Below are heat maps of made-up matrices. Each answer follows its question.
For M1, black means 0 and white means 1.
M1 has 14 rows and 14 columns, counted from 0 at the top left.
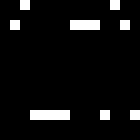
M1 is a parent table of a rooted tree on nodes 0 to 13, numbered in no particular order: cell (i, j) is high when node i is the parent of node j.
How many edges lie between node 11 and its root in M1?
1
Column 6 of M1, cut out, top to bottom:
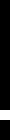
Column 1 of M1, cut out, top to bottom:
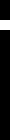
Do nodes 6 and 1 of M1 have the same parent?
no
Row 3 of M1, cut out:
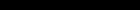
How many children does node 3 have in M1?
0
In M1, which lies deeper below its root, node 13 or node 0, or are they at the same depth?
node 13
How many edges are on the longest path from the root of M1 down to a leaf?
2
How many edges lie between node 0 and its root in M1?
0
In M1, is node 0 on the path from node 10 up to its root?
yes
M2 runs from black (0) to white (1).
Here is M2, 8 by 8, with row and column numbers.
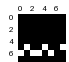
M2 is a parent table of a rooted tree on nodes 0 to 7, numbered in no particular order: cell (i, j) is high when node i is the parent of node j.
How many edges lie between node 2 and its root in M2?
1
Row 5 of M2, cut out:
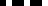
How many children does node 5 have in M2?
3
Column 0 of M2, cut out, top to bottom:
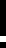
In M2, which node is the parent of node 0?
6
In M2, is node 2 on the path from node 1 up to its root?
no
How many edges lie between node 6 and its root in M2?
0
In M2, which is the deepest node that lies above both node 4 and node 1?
5
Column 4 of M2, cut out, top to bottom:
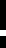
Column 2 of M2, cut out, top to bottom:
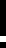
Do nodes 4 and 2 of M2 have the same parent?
no
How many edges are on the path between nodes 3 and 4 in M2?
3
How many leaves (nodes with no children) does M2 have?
6
